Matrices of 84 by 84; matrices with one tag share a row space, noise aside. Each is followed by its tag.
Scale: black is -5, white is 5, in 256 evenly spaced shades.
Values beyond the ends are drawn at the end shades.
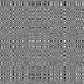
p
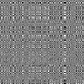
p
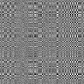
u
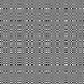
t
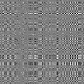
u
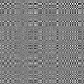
u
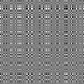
t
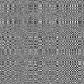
u
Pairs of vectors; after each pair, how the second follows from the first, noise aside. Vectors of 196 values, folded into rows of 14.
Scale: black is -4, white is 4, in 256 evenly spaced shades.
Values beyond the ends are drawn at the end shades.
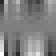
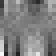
copied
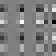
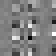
wrapped around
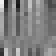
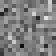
shuffled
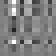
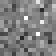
shuffled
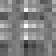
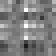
copied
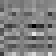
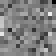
shuffled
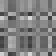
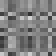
copied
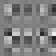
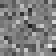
shuffled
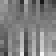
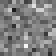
shuffled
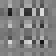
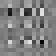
copied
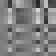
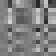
copied
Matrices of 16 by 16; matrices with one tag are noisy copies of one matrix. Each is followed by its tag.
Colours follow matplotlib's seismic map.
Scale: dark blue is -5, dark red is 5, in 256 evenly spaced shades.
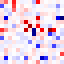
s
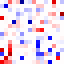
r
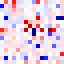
s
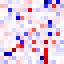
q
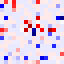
s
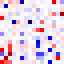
r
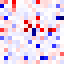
s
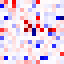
s
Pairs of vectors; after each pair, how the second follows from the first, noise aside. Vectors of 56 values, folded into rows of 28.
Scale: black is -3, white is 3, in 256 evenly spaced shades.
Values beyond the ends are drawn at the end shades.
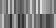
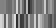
shuffled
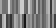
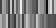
shuffled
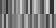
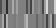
partly zeroed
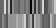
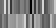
copied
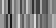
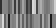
shuffled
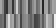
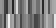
copied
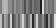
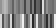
copied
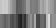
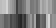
copied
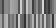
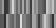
shuffled
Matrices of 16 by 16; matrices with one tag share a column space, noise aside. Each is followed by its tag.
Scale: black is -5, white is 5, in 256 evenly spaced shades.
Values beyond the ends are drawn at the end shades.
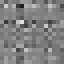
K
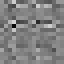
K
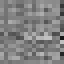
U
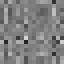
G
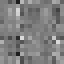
G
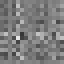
U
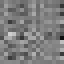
U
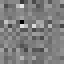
K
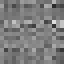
K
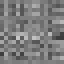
U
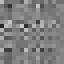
K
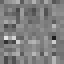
G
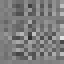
U
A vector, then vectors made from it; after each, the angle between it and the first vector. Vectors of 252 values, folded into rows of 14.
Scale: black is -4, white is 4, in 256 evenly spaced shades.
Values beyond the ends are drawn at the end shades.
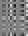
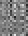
nearly opposite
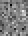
partly opposed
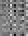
nearly parallel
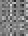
nearly parallel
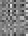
nearly parallel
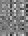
nearly opposite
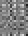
nearly opposite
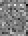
partly opposed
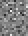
partly aligned
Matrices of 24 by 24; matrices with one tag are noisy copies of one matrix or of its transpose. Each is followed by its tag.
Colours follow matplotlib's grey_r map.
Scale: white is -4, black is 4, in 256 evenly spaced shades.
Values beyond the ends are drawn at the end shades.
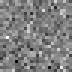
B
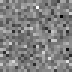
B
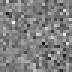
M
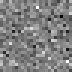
B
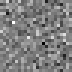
M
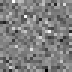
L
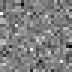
L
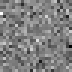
L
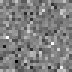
B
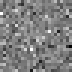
L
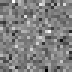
L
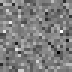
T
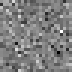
T
